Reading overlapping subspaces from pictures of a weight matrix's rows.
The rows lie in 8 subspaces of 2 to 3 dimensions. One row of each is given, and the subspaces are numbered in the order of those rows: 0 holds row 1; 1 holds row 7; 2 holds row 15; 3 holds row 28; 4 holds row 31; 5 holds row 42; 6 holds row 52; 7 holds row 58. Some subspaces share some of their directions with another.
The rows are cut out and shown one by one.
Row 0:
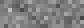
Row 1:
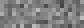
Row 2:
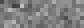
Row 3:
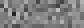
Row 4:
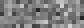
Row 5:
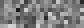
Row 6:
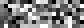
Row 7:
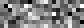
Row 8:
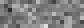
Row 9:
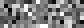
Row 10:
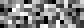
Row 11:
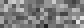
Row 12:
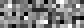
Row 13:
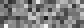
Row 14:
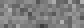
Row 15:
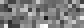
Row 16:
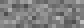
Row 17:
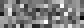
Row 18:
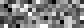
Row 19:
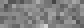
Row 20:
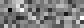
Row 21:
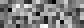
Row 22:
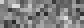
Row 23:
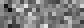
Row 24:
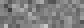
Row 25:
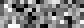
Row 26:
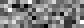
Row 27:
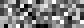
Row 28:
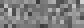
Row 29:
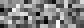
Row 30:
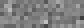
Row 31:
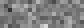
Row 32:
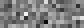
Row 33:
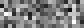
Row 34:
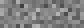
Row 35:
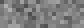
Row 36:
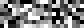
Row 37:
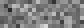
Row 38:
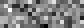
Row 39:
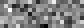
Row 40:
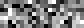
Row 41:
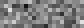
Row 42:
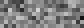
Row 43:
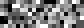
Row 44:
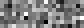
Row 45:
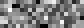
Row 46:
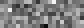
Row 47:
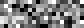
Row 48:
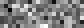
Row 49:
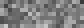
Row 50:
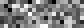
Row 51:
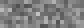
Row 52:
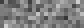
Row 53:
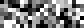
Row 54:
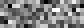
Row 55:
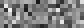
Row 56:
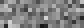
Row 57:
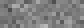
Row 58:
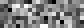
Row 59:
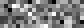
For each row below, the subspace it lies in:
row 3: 3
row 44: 0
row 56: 2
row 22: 6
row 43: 1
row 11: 5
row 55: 3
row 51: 7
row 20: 5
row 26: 3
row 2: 6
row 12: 0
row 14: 3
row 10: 7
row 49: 7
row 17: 0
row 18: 2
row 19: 5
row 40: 2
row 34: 0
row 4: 0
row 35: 4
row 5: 4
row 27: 0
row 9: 3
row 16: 3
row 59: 2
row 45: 1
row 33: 3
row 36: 1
